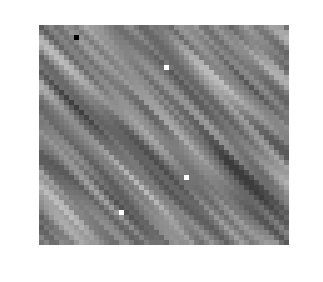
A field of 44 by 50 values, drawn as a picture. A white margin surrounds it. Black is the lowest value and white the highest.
Odd rows or columns: none. Average level on the scale: 50%. Grain: diagonal, down to the right. Lone odd cells: 4, 3 higher and 1 lower than their neighbours. Mirror symmetry: none.
